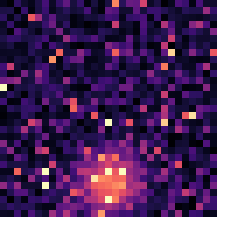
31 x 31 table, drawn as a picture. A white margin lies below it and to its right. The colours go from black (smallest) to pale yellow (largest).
On average the colour sits 20% of the way up the scale. No single row or column stands out from its neighbours. A single bump stands in the bottom middle. The values are skewed, with a long tail toward high values. The bottom middle is the ninth with the highest average. There are no regular stripes.
